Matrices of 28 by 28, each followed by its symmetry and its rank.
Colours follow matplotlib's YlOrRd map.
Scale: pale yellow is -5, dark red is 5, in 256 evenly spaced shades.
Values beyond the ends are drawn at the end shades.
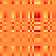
neither, rank one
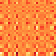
neither, rank two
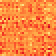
neither, rank five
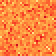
symmetric, full rank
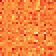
neither, rank five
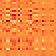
neither, rank two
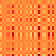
neither, rank one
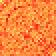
symmetric, full rank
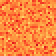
neither, full rank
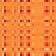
neither, rank one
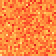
neither, full rank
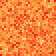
symmetric, full rank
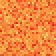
neither, full rank
